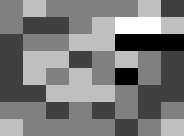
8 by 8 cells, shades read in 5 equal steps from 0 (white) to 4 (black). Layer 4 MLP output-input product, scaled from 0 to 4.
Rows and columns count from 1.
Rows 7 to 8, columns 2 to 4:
2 3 2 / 2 2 2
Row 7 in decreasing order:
3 3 3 2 2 2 2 2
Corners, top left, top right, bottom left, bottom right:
2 3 1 1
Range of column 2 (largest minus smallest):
2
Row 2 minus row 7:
0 1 0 0 -2 -2 -3 -1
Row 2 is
2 3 3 2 1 0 0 1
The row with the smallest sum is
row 2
